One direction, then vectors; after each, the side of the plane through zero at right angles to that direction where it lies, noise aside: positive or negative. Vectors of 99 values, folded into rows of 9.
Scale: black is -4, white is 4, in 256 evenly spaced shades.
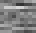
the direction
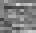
negative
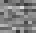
positive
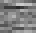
negative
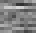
positive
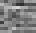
positive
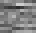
negative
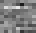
positive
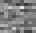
positive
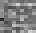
negative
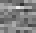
positive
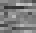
negative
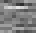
positive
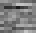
negative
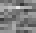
positive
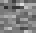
negative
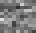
negative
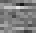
positive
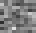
positive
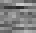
negative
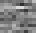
positive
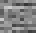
positive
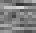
positive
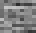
positive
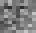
negative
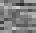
positive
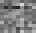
negative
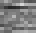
negative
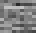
positive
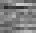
negative
